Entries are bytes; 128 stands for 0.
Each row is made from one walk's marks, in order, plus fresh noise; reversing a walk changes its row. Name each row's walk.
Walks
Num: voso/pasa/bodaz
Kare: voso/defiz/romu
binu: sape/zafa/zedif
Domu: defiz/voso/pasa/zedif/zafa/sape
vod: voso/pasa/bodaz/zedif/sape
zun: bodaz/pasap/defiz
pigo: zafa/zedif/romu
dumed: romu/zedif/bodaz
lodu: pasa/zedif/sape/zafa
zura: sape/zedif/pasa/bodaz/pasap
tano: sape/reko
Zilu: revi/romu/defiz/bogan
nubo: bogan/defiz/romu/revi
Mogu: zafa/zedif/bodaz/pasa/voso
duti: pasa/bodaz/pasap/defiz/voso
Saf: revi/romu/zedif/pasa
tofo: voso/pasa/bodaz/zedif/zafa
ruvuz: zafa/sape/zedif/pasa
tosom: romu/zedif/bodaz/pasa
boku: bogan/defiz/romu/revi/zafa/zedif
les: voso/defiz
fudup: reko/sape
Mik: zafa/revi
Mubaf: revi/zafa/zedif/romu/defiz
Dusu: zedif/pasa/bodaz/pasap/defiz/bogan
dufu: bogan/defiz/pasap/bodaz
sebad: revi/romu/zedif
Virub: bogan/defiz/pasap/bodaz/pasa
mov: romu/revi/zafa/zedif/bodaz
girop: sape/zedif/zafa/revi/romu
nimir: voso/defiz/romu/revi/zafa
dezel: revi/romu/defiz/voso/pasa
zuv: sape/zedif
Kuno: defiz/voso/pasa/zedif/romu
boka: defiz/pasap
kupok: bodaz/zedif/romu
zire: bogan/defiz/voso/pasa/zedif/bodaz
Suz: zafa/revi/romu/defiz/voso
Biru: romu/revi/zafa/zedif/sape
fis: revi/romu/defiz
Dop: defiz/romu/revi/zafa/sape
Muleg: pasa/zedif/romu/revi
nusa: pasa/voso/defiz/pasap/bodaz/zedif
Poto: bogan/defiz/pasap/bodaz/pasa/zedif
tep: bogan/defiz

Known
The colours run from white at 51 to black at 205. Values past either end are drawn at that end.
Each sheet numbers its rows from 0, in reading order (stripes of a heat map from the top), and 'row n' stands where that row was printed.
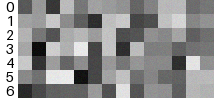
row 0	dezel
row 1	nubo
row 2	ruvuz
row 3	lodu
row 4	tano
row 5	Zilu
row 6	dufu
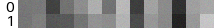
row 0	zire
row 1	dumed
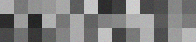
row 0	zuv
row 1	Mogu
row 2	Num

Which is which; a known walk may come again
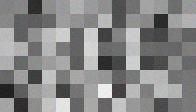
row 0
tosom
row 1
mov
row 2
binu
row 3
sebad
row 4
zuv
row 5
dezel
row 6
zun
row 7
tofo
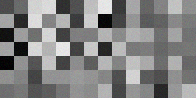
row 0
tep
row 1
Biru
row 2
Suz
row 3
lodu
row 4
duti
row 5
nusa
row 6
dumed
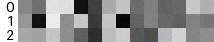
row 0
Zilu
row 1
Domu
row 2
nubo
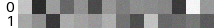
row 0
tano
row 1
Poto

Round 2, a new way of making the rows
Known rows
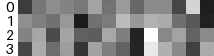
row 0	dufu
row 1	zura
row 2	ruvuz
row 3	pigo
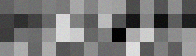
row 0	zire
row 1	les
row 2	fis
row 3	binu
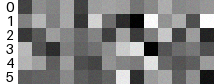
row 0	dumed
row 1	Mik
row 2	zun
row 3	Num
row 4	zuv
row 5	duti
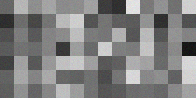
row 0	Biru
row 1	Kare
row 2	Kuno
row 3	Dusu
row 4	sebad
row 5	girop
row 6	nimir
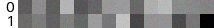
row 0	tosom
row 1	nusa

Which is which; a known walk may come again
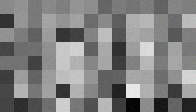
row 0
Domu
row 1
Mubaf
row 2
Mogu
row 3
Zilu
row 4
dezel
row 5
sebad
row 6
pigo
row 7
les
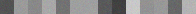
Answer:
mov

